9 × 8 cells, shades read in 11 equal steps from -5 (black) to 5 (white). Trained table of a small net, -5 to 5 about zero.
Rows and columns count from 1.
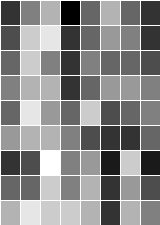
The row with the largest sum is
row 9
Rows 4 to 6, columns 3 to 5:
2 -3 -1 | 1 -1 3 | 2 0 -2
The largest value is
5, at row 7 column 3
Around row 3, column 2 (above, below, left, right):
3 2 -1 0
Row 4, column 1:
0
